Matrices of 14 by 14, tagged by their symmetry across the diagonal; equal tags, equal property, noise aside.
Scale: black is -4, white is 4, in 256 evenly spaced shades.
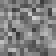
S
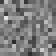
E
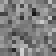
E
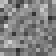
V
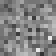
V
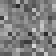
S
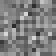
S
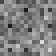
V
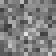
E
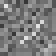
V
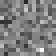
E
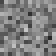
E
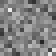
V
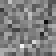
S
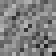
V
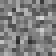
S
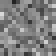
S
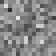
V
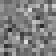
S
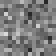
E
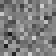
E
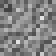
V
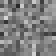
S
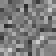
V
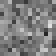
E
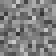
S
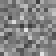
E
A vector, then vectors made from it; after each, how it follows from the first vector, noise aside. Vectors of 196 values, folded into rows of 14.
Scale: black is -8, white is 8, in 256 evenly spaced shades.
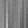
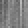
reversed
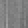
shrunk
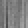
negated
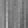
copied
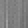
shrunk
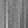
copied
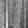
scaled up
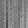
negated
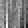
scaled up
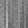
copied
